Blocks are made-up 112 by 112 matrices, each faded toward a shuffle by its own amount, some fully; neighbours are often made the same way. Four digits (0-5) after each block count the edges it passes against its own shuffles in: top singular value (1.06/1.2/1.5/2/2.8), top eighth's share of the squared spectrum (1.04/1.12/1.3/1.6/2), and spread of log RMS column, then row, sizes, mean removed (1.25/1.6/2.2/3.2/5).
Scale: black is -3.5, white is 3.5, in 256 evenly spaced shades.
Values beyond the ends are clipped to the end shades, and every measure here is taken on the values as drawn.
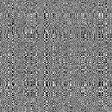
5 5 4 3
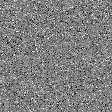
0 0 0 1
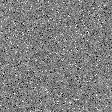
0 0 0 0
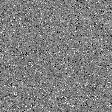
0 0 0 1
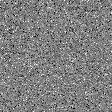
2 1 0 0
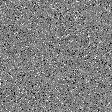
0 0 0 0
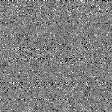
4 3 1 3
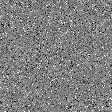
0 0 0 0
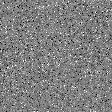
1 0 0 0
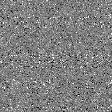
3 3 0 3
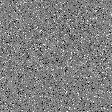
0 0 0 0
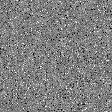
3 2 0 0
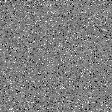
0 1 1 2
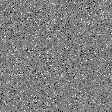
0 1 1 2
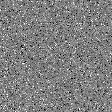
3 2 0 0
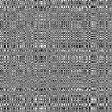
5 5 4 4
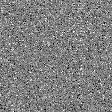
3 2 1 0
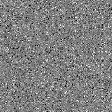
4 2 1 1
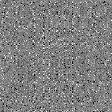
4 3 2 2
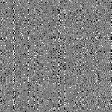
5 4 3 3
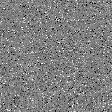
3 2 1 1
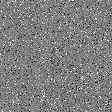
0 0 0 0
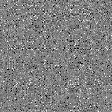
4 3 1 2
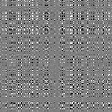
5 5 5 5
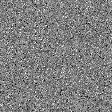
0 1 2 0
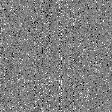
2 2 3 0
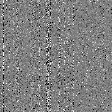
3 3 3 0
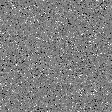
0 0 0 0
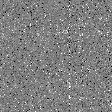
2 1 1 0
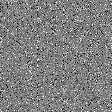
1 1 2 0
